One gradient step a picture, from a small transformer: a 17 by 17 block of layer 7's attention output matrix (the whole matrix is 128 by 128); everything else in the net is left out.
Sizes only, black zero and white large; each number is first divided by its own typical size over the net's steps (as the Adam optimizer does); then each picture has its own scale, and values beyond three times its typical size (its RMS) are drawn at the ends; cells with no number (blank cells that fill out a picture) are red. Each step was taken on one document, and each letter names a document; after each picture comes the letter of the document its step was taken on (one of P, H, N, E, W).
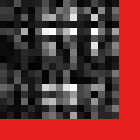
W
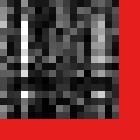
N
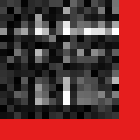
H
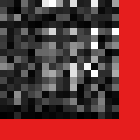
W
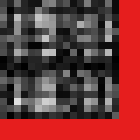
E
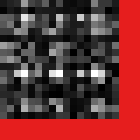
N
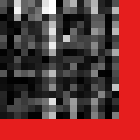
W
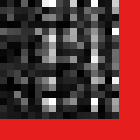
W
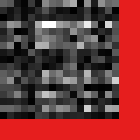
E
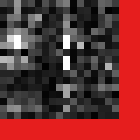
H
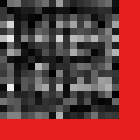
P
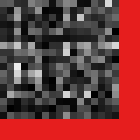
P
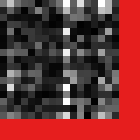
H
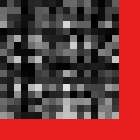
P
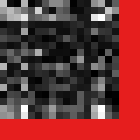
N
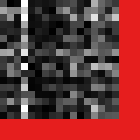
N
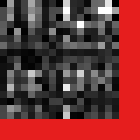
H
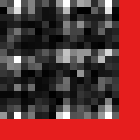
H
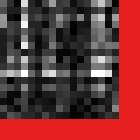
N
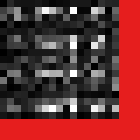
W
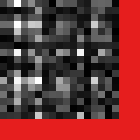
P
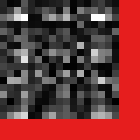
N
